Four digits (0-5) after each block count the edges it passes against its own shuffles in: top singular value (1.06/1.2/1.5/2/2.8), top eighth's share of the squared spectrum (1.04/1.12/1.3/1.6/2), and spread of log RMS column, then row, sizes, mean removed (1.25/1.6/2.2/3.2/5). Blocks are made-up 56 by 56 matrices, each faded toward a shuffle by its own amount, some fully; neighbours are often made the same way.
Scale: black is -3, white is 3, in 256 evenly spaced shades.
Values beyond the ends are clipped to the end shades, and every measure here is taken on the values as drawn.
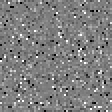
1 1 0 0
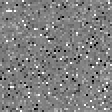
0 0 0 0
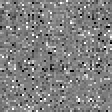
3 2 1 1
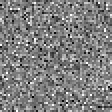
1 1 0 0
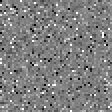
0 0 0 0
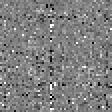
2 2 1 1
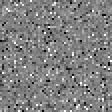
0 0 0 0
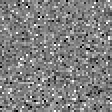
0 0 0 0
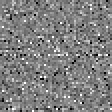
1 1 0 1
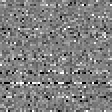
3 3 0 3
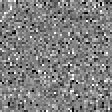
3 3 1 1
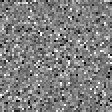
2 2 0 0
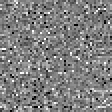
3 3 1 1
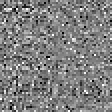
3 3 2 2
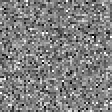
0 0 0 0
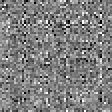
4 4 2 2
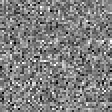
3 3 1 1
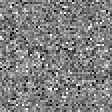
3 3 1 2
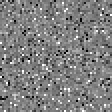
2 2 0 0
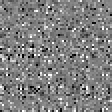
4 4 2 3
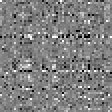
4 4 2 3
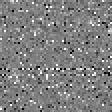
3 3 0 1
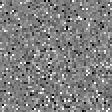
2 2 0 0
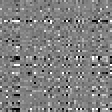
4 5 3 3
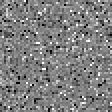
1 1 0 0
